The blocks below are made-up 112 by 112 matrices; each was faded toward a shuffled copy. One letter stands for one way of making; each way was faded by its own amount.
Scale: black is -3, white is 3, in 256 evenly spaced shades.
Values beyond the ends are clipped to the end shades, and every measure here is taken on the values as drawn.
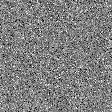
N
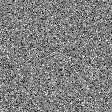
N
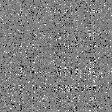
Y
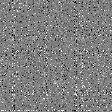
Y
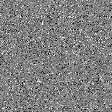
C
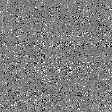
Y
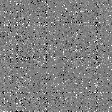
Y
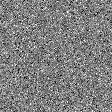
N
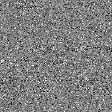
C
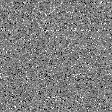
C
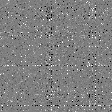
Y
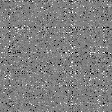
Y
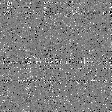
Y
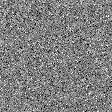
N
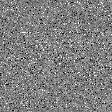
C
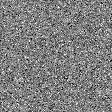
N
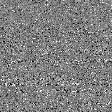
C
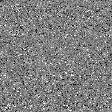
C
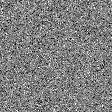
N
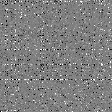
Y
